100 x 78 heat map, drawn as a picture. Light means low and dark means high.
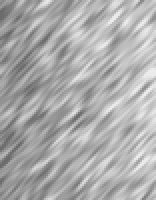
Odd rows or columns: none. Grain: diagonal, up to the right. Slope: up to the left. Histogram: bell-shaped. Average level on the scale: 30%.
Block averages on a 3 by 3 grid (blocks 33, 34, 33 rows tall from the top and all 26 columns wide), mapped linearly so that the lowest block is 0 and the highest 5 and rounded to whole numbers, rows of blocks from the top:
420 / 530 / 521
